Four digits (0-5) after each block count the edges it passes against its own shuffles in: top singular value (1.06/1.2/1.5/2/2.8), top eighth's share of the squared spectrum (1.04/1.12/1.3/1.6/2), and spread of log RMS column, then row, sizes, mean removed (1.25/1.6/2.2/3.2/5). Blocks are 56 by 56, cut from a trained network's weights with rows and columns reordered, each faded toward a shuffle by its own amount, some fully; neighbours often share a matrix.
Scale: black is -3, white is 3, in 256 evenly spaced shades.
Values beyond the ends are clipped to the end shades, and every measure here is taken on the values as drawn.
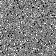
0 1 0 0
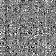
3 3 0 2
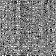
3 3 1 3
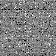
2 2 1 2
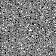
0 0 0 0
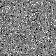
0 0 0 0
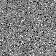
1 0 0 0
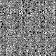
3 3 0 2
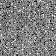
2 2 0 1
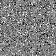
1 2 0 1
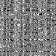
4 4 1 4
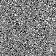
0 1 0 0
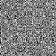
3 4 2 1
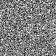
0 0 0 0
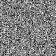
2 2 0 0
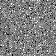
0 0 0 0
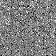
1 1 0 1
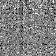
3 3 1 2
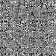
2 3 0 2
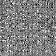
2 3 1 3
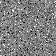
0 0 0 0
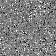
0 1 1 1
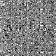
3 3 0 2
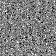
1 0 0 0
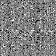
2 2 0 2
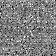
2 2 1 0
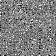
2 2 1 0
